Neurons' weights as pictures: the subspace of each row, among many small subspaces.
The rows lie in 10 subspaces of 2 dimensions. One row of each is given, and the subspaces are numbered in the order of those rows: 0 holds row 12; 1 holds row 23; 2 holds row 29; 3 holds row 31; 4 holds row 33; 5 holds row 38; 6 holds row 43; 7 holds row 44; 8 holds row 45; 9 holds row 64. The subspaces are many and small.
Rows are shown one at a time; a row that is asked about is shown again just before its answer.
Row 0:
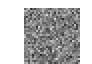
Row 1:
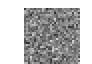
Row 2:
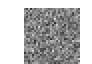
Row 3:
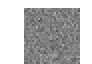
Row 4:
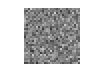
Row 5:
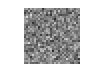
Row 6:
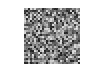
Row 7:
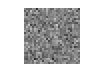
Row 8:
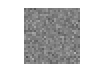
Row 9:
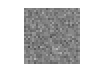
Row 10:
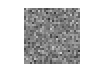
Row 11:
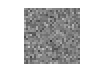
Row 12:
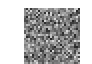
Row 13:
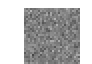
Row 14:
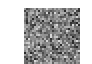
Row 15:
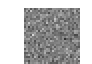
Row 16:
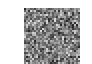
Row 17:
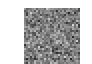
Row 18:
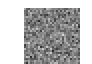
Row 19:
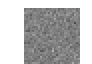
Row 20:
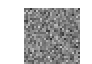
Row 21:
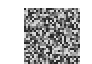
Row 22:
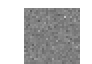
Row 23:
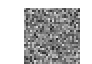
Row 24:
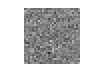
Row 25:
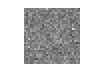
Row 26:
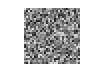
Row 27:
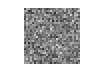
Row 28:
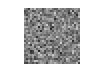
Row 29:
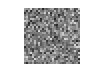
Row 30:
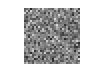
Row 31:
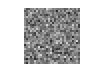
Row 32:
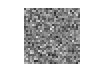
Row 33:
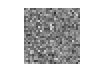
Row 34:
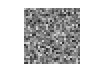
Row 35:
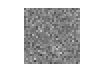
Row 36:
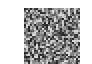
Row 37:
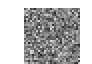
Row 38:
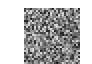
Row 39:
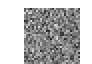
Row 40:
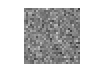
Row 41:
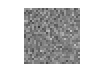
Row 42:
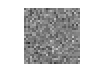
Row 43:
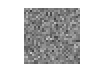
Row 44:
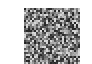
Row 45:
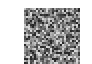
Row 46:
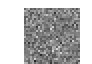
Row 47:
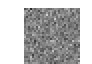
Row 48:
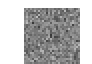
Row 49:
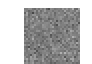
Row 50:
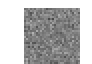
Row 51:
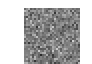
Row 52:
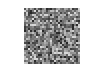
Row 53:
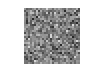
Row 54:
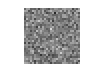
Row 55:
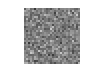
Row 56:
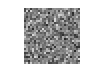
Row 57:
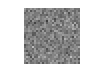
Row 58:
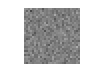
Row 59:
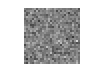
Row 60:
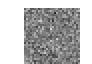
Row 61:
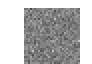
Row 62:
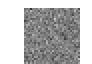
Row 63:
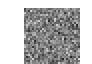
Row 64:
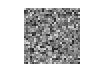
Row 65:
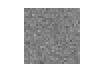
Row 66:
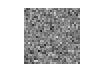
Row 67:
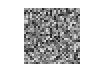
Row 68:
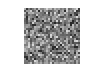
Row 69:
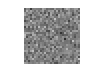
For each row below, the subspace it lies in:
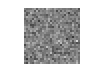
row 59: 3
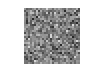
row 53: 6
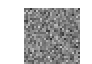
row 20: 5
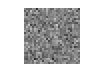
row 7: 8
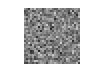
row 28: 4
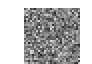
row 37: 4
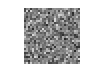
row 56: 3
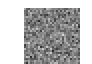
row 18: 3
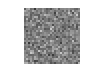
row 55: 4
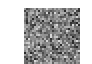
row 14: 6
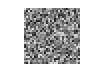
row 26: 3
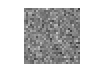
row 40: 5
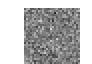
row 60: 1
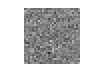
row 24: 9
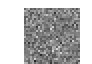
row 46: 0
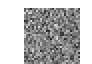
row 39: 5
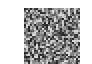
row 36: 8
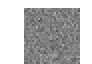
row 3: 1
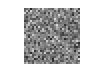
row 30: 2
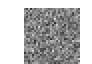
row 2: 6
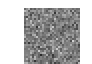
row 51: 0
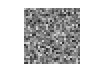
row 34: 8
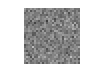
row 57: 7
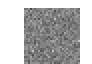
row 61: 6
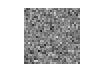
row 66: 4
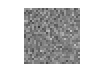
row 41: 5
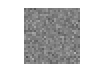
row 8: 7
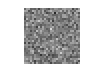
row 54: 1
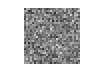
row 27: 1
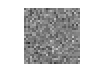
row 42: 6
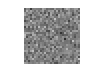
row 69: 5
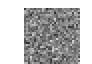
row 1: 9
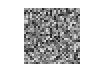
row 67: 9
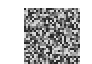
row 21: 7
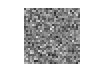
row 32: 4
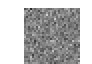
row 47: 6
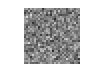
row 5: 9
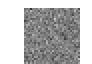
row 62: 2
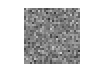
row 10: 1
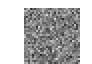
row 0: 0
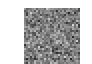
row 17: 3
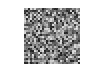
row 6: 4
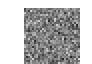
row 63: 7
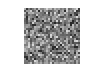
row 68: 0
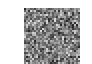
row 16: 7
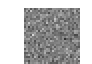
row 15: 3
